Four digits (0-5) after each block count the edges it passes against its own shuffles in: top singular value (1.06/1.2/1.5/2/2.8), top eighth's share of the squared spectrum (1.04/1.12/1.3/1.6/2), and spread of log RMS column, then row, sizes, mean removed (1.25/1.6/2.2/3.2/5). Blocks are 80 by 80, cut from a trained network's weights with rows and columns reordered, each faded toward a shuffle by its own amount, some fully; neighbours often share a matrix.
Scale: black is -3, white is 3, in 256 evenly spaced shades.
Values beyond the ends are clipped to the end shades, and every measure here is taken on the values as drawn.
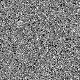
1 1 0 1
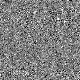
1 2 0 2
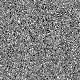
0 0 0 0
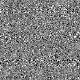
2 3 0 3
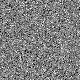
0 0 0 0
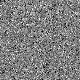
1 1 0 1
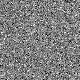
1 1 0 1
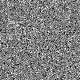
0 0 0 0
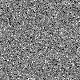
0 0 0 0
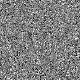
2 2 2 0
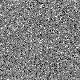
0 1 0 0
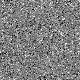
1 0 1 0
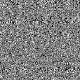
2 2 1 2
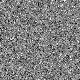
0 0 0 0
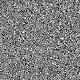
2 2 1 0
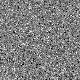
1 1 0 0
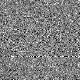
2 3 1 3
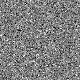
1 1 0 1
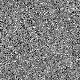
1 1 0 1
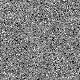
1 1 0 1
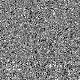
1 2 0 2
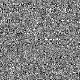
2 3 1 3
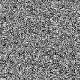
3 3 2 1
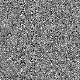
3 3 2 0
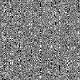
3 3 3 1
